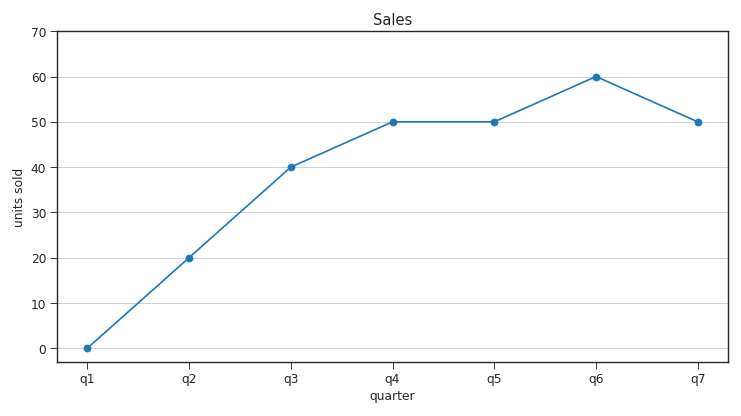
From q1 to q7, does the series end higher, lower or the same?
higher
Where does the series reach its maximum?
q6
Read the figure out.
Title: Sales
x-axis: quarter, ticks q1 q2 q3 q4 q5 q6 q7
y-axis: units sold, ticks 0 10 20 30 40 50 60 70
Values:
0 20 40 50 50 60 50
